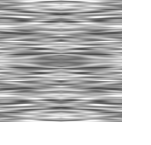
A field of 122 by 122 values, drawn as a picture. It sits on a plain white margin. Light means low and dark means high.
Grain: streaks across. Slope: none. Mirror symmetry: left to right and top to bottom.
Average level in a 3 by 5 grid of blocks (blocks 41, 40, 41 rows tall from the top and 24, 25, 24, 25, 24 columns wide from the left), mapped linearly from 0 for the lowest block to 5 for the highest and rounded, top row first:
4 1 1 1 4 | 0 5 3 5 0 | 4 1 1 1 4
